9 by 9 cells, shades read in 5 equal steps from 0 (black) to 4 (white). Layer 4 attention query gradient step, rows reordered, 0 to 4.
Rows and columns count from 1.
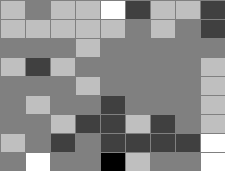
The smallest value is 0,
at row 9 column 5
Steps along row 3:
same same up down same same same same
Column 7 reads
3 3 2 2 2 2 1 1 2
